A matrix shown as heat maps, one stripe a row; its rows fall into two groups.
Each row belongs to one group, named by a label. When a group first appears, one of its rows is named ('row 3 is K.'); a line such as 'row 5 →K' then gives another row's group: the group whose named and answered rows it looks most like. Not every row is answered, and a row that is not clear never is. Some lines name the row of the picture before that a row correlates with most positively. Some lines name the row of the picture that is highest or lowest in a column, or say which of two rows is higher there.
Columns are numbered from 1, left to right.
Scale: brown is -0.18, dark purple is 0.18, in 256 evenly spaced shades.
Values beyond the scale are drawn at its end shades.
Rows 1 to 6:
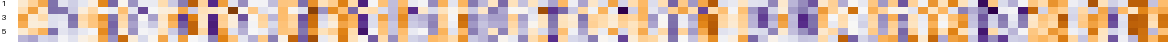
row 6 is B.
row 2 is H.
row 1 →B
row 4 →B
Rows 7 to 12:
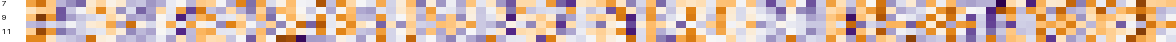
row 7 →H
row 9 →H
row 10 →B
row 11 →H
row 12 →H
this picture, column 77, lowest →12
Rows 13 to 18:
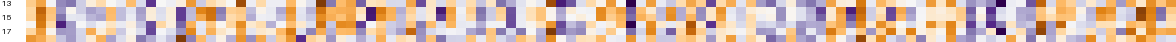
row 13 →H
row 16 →H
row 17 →H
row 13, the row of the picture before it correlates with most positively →7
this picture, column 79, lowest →17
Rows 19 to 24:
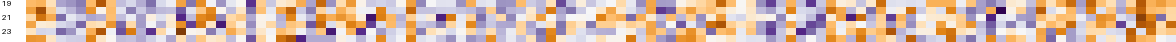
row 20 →H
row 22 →B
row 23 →H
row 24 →H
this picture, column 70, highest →24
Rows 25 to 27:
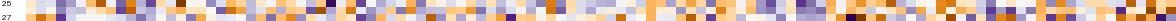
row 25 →H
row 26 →B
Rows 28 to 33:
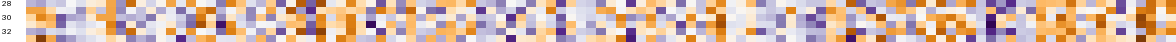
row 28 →B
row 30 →H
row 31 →B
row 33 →H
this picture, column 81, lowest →29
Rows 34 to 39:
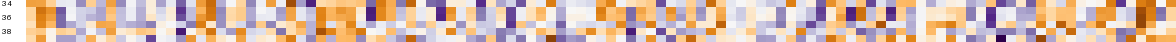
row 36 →B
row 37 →H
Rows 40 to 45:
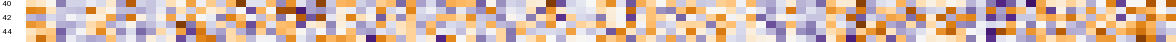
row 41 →H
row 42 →B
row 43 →H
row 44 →H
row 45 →B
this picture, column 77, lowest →41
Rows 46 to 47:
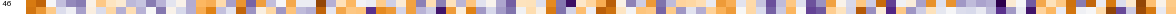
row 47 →B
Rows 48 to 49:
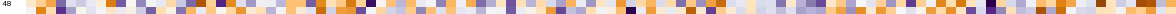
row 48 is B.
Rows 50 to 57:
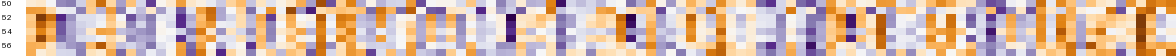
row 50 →H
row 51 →B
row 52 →H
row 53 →H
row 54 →H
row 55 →H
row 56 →H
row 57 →B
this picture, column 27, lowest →51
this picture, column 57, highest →57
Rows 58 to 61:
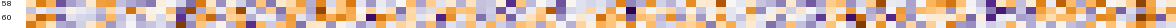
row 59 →B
